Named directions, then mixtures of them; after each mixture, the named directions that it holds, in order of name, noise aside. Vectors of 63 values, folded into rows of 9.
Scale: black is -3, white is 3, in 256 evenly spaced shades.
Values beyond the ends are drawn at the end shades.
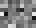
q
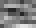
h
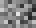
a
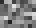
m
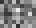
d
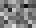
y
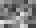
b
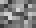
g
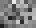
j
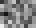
d, g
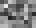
g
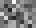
j, y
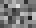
a, j, m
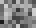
b, d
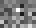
d, h, q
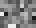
q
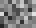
j, q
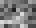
b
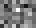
d, g, y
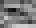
h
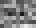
d, h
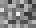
a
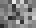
j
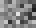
a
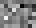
a, m, y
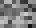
b, m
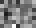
d, q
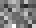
y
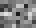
a, g, y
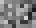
a
